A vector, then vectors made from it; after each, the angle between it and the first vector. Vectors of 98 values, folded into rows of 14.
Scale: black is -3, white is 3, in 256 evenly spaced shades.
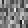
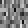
nearly opposite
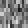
orthogonal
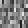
nearly parallel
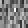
nearly parallel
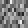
partly opposed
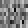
nearly opposite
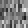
orthogonal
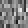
orthogonal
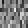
nearly parallel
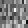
partly aligned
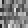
partly aligned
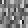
nearly opposite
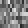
partly aligned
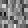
orthogonal
